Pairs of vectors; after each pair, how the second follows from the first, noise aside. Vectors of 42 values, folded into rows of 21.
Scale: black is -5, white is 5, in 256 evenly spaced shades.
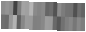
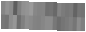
shrunk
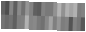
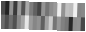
scaled up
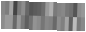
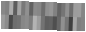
reversed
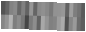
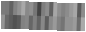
wrapped around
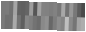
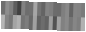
wrapped around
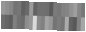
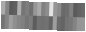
reversed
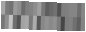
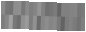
shrunk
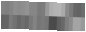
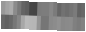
reversed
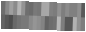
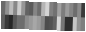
scaled up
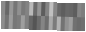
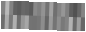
wrapped around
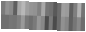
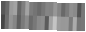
wrapped around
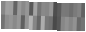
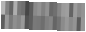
wrapped around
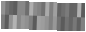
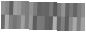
wrapped around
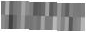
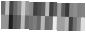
scaled up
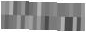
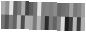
scaled up
